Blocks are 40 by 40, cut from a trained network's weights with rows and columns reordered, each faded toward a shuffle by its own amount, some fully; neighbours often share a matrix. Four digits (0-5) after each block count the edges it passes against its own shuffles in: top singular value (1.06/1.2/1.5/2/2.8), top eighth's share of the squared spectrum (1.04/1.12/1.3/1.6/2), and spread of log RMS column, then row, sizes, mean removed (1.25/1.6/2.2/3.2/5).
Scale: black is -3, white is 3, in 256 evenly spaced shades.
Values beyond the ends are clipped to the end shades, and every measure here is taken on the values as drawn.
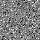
1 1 0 0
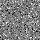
1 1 0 0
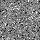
0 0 0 0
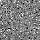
2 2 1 0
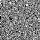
2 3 0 0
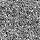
1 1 0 0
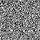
2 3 1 2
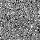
0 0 0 0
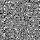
2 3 1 1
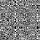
3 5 2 2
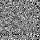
2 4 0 2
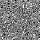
2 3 1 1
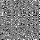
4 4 2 2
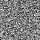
2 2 0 0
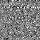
2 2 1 1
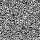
0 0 0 0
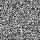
1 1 0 0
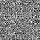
3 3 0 1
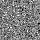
0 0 0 0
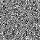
2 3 1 0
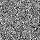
0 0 0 1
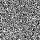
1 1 0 0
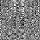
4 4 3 1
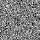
2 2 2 0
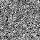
1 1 0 0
